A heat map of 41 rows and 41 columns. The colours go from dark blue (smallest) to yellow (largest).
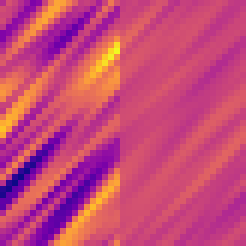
The halves do not mirror each other. The ninth with the lowest average is the bottom left. The right part is calmer, past a seam about 50% of the way across. Streaks slant up to the right. The distribution is heavy-tailed on both sides.
